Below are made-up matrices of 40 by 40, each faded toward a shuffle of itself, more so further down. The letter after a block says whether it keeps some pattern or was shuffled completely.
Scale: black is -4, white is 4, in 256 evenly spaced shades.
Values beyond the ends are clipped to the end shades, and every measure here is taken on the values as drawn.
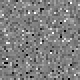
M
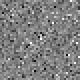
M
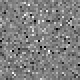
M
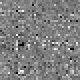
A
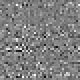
A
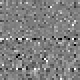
A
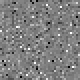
M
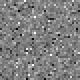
M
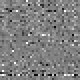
A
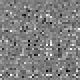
A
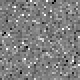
M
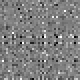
A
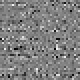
A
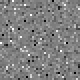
M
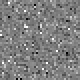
M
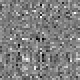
A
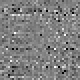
A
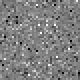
M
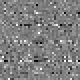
A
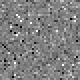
M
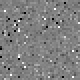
M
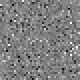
M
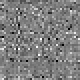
A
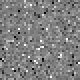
M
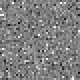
M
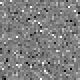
M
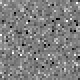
M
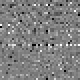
A
